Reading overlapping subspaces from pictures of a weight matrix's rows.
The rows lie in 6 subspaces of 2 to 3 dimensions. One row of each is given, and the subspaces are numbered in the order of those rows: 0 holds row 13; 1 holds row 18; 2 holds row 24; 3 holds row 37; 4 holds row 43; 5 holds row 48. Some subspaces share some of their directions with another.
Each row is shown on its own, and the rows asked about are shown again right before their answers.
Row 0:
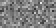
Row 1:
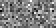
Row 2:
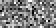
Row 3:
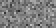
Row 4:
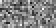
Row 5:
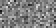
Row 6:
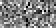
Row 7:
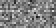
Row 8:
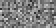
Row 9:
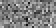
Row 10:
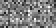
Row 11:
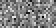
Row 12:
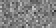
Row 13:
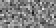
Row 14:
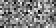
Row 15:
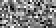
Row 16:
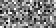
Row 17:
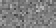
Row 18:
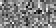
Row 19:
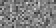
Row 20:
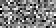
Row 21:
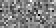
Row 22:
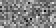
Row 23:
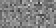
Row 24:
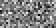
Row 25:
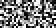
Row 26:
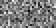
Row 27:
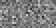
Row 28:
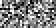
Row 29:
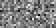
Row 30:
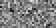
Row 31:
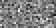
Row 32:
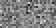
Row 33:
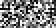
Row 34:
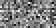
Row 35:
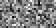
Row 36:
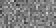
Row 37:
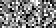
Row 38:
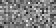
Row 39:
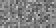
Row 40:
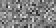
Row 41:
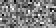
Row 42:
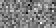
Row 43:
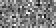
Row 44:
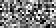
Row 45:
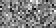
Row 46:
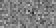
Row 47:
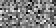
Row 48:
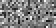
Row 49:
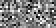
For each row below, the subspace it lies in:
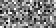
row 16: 2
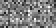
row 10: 2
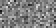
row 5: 5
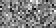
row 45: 3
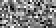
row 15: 5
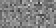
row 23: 4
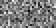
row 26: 2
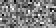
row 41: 5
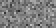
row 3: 2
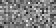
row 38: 1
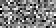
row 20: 5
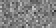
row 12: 3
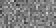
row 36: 5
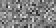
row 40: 4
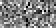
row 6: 1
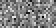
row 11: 4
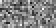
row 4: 0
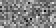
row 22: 1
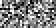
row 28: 0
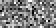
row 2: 0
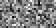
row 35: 4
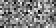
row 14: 2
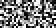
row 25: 3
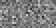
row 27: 4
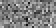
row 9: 1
